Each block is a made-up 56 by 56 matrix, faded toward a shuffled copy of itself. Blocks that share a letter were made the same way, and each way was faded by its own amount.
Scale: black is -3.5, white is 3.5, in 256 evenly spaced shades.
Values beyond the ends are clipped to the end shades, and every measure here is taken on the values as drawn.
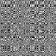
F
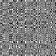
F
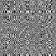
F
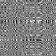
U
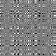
U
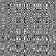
F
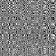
F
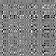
U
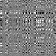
U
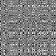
F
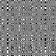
U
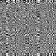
F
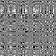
U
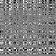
U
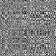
F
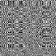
F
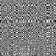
F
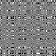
U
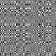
U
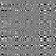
U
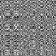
F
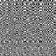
F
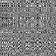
F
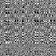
F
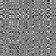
U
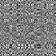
F
